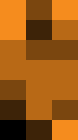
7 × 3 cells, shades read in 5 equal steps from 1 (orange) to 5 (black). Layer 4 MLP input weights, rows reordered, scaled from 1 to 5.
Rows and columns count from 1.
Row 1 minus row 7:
-4 -1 0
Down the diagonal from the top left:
1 4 3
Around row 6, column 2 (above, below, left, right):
2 4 4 3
